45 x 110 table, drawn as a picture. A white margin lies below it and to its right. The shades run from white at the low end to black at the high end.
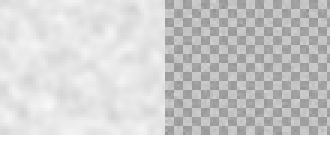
It is made of 1 by 2 panels. Panel 1,1: very low, blotchy, faint in contrast. Panel 1,2: low, checkered.
